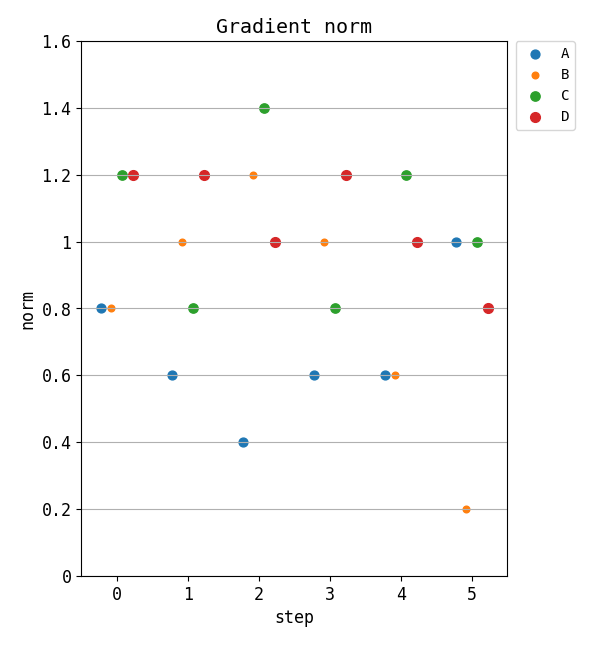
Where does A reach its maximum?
5
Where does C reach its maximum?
2
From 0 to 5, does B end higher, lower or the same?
lower
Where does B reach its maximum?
2
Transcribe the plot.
Title: Gradient norm
x-axis: step, ticks 0 1 2 3 4 5
y-axis: norm, ticks 0 0.2 0.4 0.6 0.8 1 1.2 1.4 1.6
Legend: A, B, C, D
Values:
A: 0.8 0.6 0.4 0.6 0.6 1
B: 0.8 1 1.2 1 0.6 0.2
C: 1.2 0.8 1.4 0.8 1.2 1
D: 1.2 1.2 1 1.2 1 0.8
